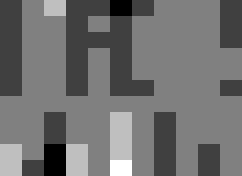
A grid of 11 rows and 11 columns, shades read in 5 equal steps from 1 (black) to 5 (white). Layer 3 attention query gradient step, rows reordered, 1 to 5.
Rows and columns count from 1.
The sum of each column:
29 32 28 29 31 31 31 29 33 31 29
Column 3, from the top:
4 3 3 3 3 3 3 2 2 1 1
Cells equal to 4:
8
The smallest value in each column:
2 2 1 2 2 1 2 2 3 2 2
